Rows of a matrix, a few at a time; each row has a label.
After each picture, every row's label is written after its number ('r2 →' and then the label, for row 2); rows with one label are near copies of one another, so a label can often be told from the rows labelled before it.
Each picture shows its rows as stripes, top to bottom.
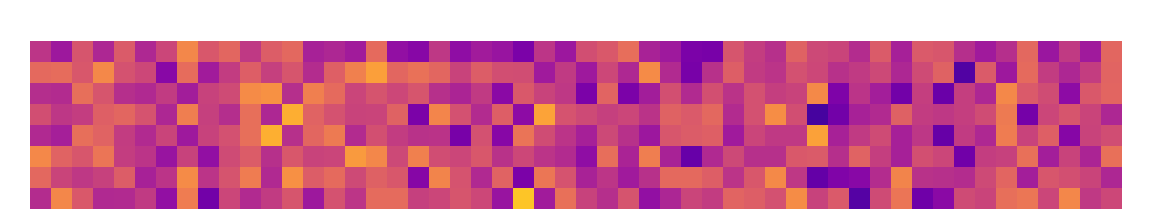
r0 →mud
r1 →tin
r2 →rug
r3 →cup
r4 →rug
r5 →tin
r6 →cup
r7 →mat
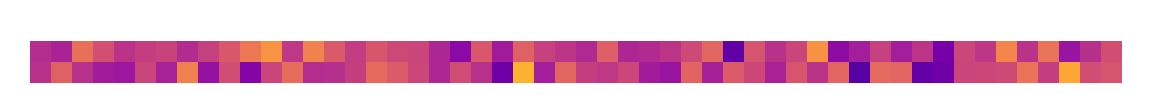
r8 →rug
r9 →mat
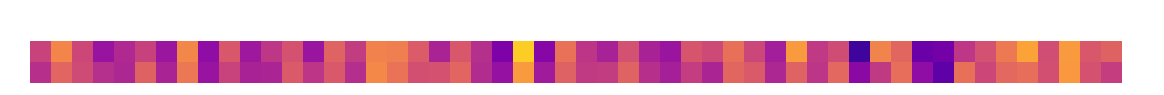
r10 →mat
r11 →mat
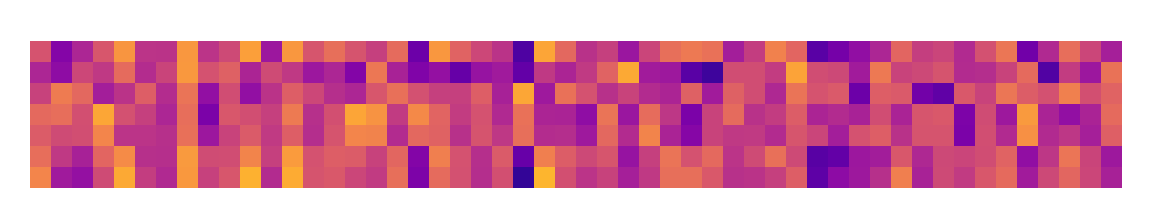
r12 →cup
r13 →mud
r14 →mat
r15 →tin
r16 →tin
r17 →cup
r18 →cup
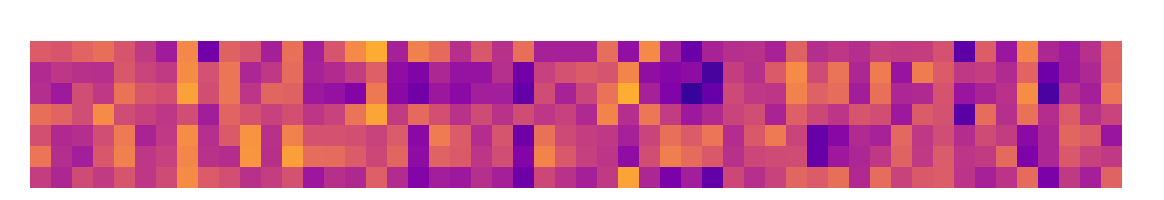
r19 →tin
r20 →mud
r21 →mud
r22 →tin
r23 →cup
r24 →cup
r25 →mud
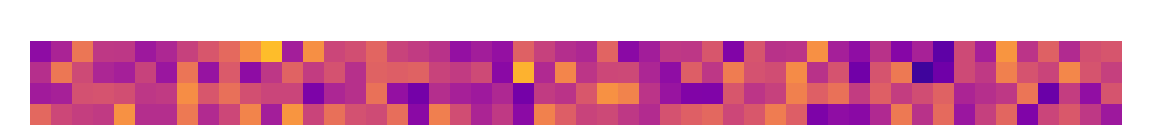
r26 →rug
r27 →mat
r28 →mud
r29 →cup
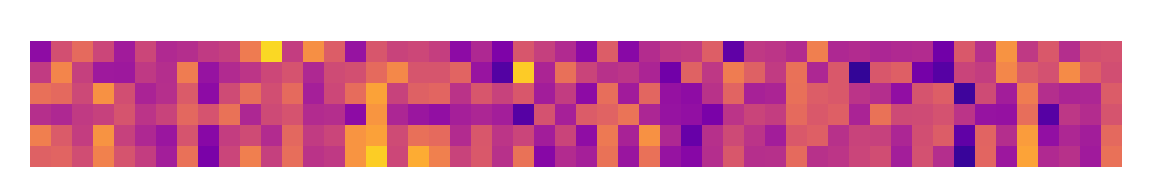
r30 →rug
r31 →mat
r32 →tin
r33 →mud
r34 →tin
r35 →tin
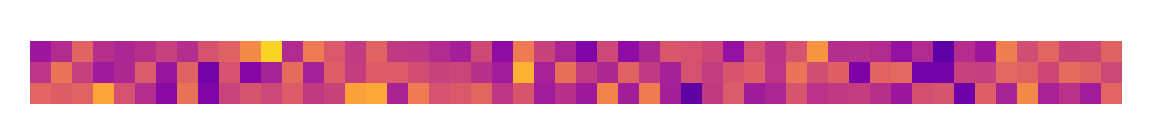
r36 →rug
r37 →mat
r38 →tin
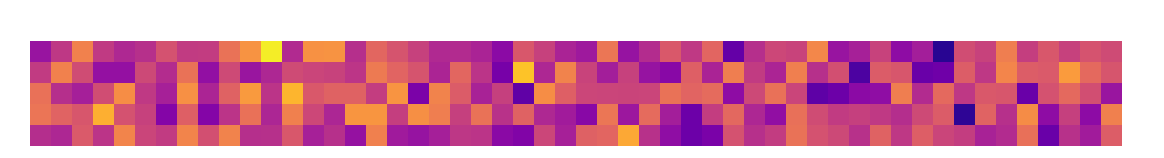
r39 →rug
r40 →mat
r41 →cup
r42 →tin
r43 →mud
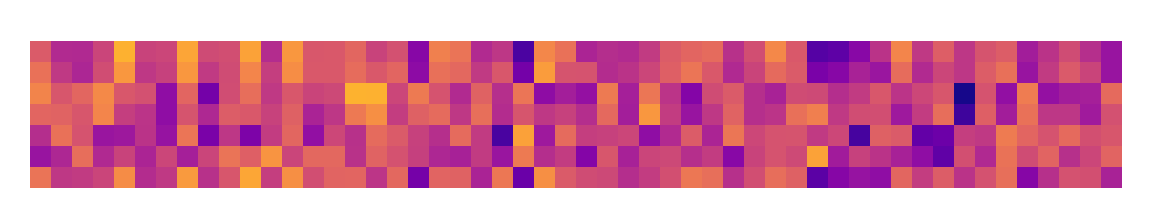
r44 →cup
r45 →cup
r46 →tin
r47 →tin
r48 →mat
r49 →rug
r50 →cup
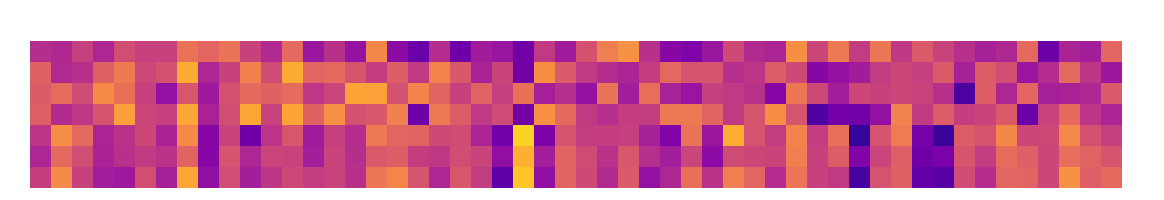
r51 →mud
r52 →cup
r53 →tin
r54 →cup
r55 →mat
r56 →mat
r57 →mat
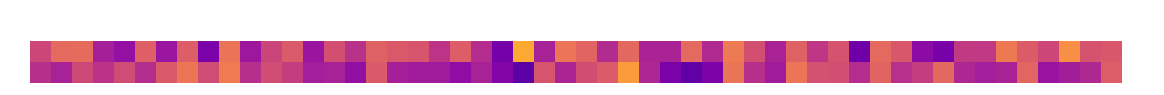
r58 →mat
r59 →mud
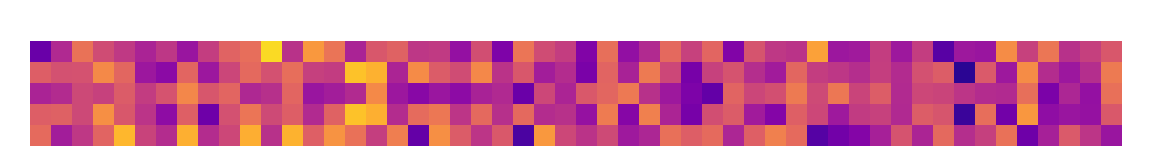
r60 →rug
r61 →tin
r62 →mud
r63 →tin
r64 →cup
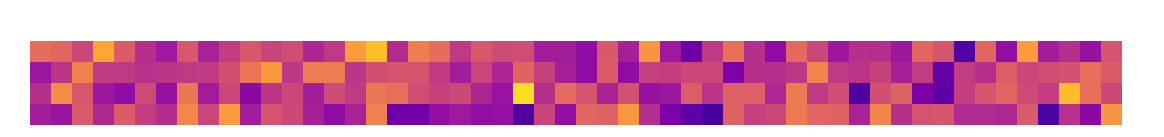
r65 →tin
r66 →rug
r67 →mat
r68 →mud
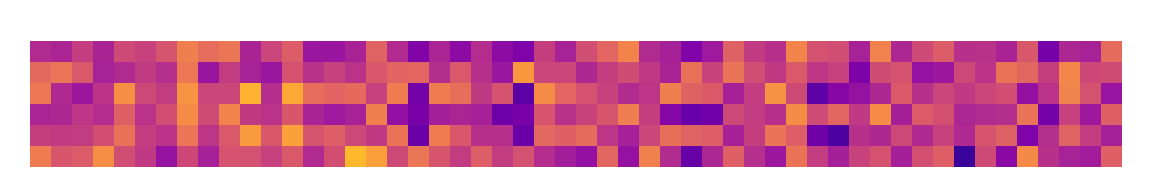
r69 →mud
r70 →mat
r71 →cup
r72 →mud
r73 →cup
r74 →tin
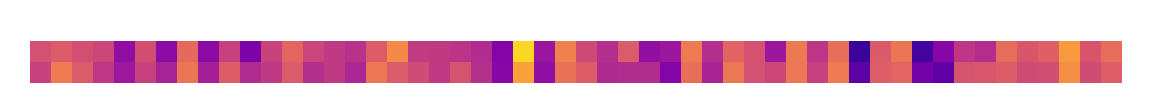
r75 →mat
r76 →mat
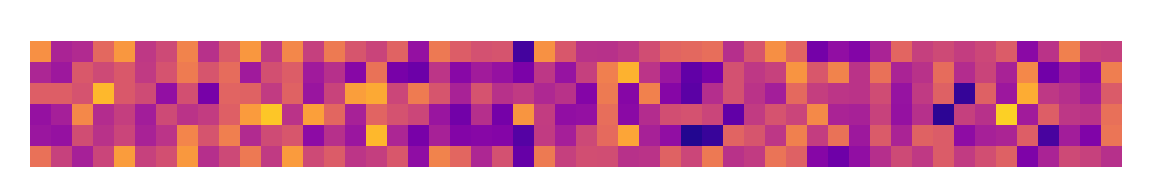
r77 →cup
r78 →mud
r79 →tin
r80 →rug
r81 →mud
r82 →cup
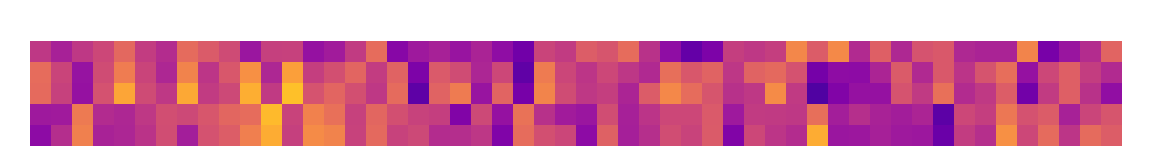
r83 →mud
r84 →cup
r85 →cup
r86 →rug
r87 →rug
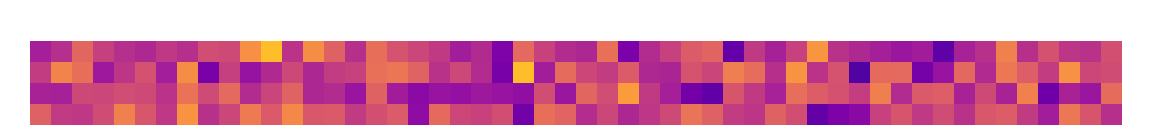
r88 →rug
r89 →mat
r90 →mud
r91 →cup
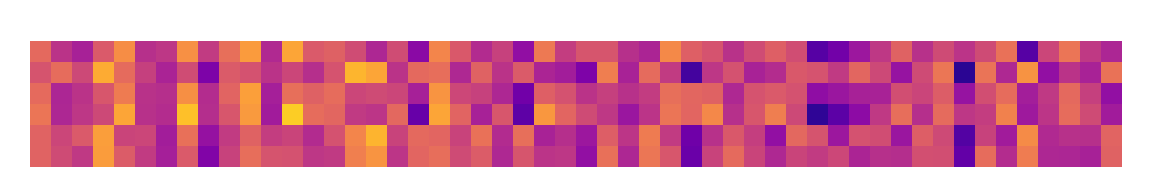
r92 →cup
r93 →tin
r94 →cup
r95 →cup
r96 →tin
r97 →tin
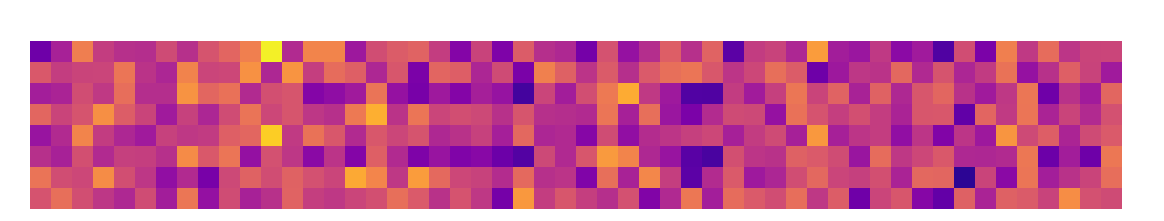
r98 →rug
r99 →cup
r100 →mud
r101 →tin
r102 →rug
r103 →mud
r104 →tin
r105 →mat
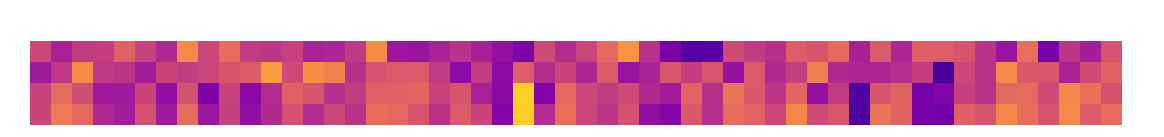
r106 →mud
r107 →rug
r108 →mat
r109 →mat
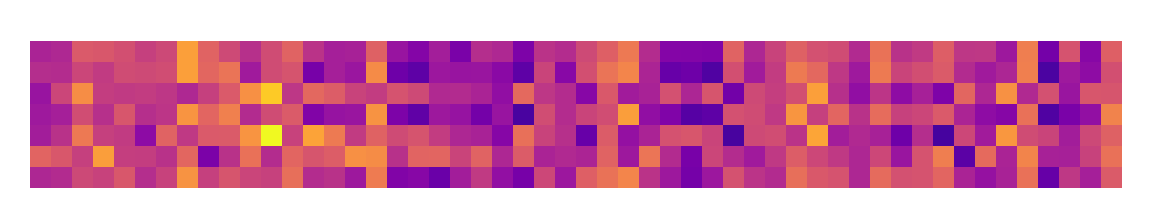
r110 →mud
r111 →mud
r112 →rug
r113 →mud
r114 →rug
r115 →tin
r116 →mud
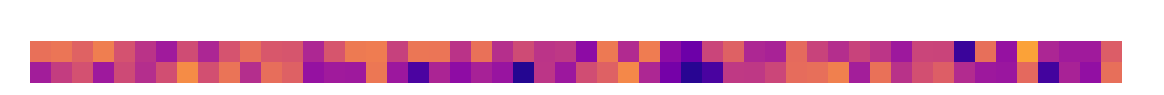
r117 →tin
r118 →mud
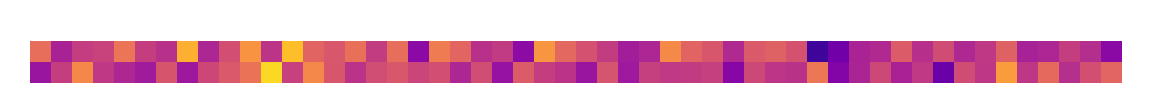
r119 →cup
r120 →rug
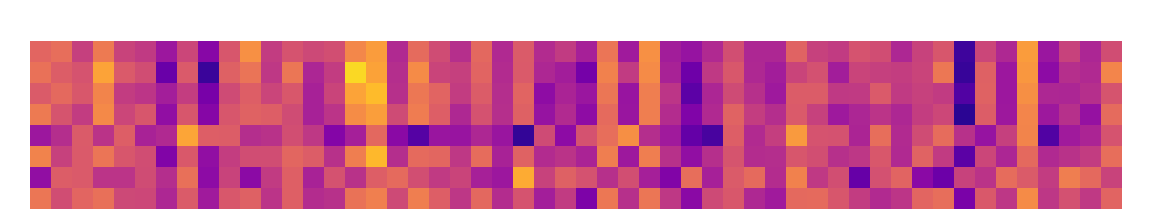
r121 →tin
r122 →tin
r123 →tin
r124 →tin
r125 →mud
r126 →tin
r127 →mat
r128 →tin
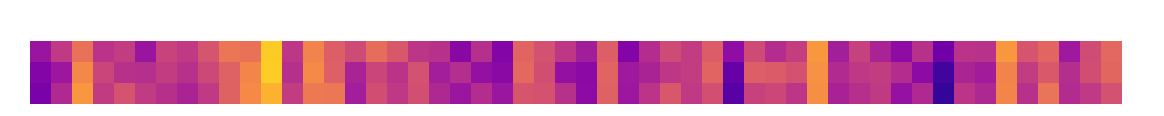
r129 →rug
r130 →rug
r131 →rug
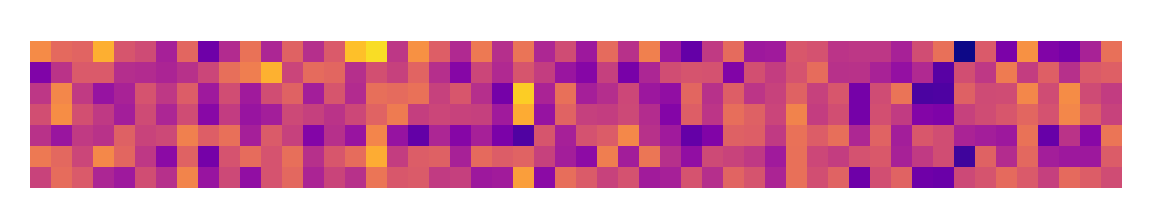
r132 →tin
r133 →rug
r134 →mat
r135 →mat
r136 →mud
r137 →tin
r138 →mat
